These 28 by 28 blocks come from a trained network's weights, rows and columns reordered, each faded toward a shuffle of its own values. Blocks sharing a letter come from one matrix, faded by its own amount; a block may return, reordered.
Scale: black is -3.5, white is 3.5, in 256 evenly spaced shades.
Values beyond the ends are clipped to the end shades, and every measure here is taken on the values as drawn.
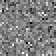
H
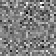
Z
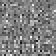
Z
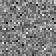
H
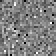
H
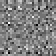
Z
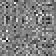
Z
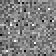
H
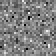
H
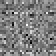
Z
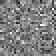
Z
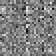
Z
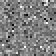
H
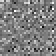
Z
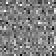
Z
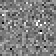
H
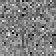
H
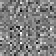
Z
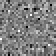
H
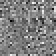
Z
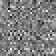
Z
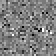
H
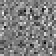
Z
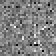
H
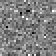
H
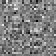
Z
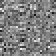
Z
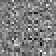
Z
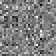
Z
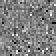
H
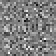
Z
